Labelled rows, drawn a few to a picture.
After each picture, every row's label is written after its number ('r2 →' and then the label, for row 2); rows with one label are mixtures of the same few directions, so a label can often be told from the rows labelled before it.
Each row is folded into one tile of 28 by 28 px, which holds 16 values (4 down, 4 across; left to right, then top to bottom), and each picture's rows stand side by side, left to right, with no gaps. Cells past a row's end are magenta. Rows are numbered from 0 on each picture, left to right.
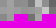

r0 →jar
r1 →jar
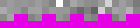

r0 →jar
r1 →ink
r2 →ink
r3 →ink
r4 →jar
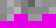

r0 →jar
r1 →ink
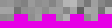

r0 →ink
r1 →ink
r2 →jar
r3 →ink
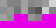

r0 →jar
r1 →ink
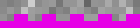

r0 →jar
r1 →ink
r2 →ink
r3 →ink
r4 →jar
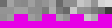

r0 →ink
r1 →jar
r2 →ink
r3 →jar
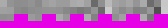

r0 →ink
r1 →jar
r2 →jar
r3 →jar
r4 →jar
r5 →jar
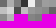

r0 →ink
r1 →ink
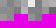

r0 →jar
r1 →ink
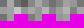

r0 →jar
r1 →jar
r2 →ink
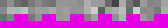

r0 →jar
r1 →jar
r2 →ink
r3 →ink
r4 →ink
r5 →jar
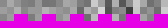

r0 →jar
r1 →jar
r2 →jar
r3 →jar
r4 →jar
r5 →jar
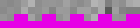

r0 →jar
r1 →ink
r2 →ink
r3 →jar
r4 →jar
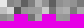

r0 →ink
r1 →jar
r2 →ink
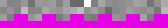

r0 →jar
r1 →ink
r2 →jar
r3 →ink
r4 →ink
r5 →jar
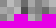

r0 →jar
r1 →jar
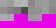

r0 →jar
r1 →jar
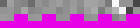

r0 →ink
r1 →ink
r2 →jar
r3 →ink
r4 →ink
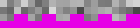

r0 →ink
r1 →jar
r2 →jar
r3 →jar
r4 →jar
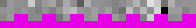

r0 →ink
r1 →ink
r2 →jar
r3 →ink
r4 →ink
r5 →jar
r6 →ink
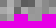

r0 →ink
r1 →ink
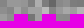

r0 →ink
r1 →jar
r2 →jar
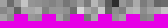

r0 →jar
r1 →ink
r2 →jar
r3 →jar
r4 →ink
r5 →jar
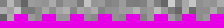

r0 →jar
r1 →ink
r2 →ink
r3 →ink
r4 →jar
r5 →jar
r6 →ink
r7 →ink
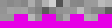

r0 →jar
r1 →jar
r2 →ink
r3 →jar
